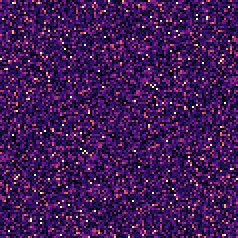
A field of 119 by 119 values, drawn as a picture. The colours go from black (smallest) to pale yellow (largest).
Slope: none. Average level on the scale: 20%. Seam: none. Symmetry: a half turn. Histogram: skewed, a long tail of high values. Stripes: none.
